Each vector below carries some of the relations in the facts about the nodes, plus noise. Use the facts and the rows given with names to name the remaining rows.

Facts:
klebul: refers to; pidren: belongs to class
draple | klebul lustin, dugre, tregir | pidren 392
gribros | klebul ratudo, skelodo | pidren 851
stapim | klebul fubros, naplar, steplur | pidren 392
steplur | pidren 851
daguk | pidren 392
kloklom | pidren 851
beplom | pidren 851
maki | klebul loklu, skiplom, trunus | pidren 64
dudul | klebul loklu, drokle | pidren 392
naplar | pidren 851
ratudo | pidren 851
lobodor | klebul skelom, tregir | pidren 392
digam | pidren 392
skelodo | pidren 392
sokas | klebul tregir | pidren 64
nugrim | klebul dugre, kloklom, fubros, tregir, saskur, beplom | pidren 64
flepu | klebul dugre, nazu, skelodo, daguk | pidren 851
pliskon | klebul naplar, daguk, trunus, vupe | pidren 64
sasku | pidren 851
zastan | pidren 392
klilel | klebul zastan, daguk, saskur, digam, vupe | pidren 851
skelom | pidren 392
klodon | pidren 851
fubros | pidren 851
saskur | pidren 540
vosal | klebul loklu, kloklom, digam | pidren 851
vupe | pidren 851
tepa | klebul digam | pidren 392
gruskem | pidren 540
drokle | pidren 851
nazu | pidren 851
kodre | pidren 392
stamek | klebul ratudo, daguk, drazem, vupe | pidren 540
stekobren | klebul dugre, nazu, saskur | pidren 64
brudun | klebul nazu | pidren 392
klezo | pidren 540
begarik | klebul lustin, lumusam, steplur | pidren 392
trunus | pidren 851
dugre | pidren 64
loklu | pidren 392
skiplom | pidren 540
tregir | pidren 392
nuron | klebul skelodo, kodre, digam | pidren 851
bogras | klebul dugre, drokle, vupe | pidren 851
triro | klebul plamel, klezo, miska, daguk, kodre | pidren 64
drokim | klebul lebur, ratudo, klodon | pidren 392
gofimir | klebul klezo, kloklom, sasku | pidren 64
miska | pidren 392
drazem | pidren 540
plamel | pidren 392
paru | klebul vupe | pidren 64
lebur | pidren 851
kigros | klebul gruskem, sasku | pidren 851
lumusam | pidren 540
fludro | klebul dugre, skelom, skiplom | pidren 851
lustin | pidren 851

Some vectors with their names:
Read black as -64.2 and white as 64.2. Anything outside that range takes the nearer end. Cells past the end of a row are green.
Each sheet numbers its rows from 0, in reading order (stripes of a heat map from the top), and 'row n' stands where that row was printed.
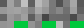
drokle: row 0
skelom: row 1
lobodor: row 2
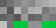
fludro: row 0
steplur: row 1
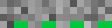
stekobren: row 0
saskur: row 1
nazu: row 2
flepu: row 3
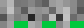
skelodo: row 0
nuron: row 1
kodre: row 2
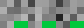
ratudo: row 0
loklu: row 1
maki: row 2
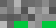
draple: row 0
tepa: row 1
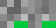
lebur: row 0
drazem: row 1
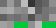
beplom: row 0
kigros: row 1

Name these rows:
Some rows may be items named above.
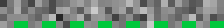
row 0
dudul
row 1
drokim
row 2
pliskon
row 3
zastan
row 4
lumusam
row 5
sasku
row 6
drokim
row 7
skelom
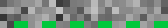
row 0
nugrim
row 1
vupe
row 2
gofimir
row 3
dugre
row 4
naplar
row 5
tepa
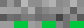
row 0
beplom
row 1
lustin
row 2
lumusam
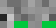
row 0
klezo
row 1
saskur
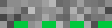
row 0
sokas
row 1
naplar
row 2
bogras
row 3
stekobren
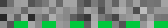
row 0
maki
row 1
vosal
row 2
tregir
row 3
gruskem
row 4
paru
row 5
kloklom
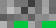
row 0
brudun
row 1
dudul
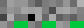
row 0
skiplom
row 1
triro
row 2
beplom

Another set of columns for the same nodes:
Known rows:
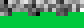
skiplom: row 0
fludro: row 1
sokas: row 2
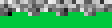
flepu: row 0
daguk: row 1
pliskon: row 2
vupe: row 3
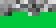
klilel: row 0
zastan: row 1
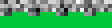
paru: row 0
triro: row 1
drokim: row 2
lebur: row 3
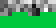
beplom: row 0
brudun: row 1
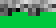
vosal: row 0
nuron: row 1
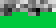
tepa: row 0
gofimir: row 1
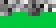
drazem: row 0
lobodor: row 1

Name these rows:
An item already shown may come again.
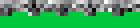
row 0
nuron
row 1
loklu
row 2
tepa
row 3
drokim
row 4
vosal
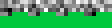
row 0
gofimir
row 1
nazu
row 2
ratudo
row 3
flepu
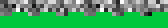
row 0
tregir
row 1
skelom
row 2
ratudo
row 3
tregir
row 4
dugre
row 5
bogras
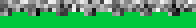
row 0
sasku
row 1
kigros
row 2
draple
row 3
stamek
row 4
kloklom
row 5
skelodo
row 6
dudul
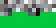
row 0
saskur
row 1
gribros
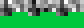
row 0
stekobren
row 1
maki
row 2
stekobren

